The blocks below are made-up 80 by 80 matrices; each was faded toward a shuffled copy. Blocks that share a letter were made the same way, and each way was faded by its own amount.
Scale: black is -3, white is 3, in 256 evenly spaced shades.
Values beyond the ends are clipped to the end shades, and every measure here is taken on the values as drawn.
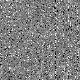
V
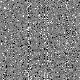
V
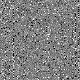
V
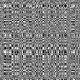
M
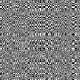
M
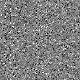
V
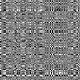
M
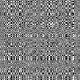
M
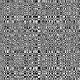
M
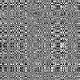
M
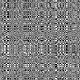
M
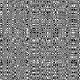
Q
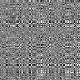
M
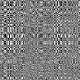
M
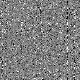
V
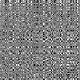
Q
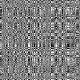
M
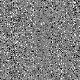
V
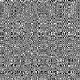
Q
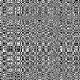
M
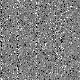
V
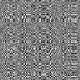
M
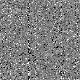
V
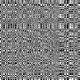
M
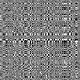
M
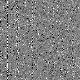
V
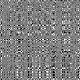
Q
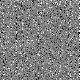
V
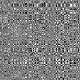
Q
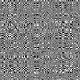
Q
